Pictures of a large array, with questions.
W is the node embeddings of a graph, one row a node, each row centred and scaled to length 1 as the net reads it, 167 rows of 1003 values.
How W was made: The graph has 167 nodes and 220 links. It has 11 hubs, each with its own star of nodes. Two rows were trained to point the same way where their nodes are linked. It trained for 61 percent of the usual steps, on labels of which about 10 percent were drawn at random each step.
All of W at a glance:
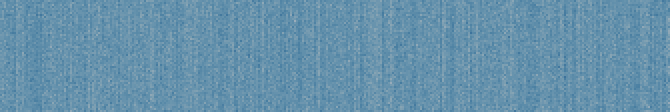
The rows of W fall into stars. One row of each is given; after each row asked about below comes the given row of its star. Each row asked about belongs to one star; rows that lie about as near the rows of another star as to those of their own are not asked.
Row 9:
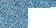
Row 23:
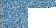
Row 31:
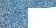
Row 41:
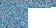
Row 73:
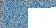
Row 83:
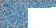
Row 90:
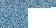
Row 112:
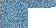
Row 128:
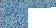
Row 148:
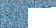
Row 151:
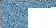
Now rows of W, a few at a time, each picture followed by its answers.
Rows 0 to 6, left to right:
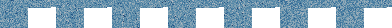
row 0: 41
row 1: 31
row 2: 23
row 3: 31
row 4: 9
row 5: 73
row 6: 73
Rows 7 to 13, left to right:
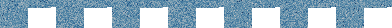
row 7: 128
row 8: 41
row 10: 9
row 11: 151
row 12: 148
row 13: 151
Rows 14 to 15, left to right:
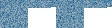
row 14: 90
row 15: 9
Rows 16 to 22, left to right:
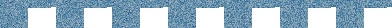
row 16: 112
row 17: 90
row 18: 83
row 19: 9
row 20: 90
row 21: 90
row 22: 90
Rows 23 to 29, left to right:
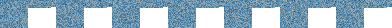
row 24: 23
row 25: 41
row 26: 112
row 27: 128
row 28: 83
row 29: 23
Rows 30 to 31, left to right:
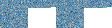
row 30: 148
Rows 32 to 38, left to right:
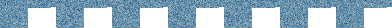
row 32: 31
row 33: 31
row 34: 90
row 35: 148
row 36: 9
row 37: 9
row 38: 83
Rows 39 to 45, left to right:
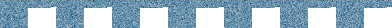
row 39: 31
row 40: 31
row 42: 73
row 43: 90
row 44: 23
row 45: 128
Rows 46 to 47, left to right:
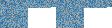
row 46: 83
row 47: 73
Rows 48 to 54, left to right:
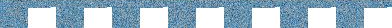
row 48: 151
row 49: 148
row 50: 151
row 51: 128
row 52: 128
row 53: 23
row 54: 90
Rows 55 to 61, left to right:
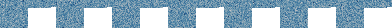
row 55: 128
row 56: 128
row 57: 90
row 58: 23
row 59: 112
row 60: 148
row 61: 31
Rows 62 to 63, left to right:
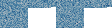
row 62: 128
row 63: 128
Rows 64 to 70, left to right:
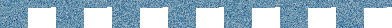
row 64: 83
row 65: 41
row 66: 148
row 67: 148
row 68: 83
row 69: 112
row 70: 23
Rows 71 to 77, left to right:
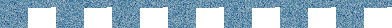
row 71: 112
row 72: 148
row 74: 148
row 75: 31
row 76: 90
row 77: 112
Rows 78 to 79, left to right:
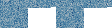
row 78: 151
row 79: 112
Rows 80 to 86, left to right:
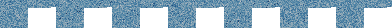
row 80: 148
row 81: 83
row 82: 41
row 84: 83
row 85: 9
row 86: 31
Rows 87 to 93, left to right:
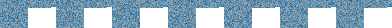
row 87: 9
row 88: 112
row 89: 73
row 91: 112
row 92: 151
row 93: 90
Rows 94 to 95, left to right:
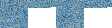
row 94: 128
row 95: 31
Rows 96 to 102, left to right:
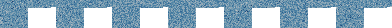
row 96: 9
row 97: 90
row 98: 41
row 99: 9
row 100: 83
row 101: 9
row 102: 31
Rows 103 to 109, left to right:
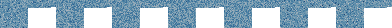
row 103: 128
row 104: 112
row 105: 83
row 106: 73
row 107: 151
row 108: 148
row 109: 23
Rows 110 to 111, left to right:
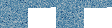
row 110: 73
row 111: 148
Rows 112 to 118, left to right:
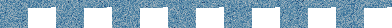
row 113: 128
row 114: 148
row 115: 90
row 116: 41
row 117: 41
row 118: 41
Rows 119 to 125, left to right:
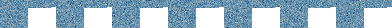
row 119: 31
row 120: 112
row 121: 9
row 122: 73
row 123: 90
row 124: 148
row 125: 151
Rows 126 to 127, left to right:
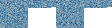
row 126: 112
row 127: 128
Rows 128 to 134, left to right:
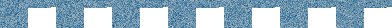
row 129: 23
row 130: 9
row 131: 128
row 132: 128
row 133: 9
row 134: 73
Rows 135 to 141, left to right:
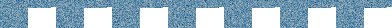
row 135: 151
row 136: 31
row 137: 23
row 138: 31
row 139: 23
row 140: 151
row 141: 41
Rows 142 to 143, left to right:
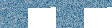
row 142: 73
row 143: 151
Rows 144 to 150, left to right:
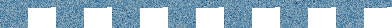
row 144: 112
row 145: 41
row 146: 31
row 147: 73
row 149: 112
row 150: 31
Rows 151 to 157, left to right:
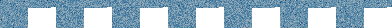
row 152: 83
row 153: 83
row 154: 151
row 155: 90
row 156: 128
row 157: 41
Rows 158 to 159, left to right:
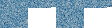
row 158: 112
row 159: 128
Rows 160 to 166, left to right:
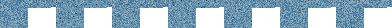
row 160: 73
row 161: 9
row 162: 73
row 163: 73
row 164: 112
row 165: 128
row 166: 41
